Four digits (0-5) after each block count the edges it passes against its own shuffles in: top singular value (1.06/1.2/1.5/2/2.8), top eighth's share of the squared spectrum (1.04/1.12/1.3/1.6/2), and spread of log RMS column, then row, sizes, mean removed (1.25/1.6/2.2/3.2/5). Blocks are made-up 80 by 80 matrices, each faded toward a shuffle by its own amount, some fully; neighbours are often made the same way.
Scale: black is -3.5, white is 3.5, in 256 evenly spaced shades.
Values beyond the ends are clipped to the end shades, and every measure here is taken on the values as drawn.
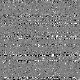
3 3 2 3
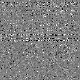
2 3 2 3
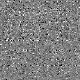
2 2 2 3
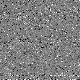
2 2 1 2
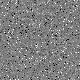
0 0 0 0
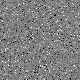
0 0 0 0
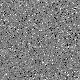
0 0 0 0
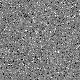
0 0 0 0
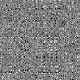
4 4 2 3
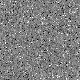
2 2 0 0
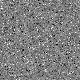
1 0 0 0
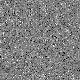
3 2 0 0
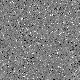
0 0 0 0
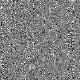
1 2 3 0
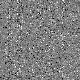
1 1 2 0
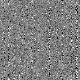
2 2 3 0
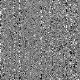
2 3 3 0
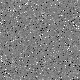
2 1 0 0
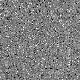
3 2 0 0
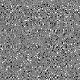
4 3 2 2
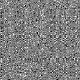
4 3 2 2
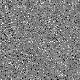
3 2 1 0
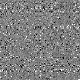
4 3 2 2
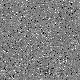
2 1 0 0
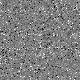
3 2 0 1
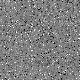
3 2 0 1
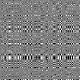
5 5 4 4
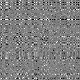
5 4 2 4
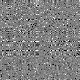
4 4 2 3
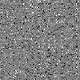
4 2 1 0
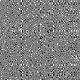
4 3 2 1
